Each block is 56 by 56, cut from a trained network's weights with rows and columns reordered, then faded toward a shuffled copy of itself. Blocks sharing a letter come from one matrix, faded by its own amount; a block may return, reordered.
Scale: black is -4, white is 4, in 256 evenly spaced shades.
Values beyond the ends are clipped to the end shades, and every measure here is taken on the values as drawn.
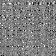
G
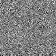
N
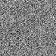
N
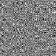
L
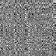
L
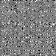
G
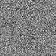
N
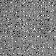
G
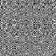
L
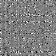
G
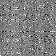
G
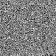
N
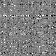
G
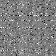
G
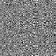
L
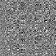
L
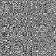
L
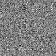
N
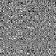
L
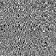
L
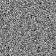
N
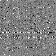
G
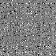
G
